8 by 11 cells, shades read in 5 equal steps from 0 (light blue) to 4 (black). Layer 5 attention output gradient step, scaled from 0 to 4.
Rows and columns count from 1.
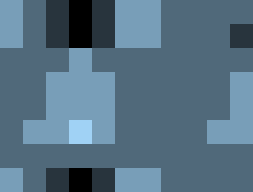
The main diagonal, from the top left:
1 2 2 1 1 2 2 2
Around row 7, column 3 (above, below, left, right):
1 3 2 2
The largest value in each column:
2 2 3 4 3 2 2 2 2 2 3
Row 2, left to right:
1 2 3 4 3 1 1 2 2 2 3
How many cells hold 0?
1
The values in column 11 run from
1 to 3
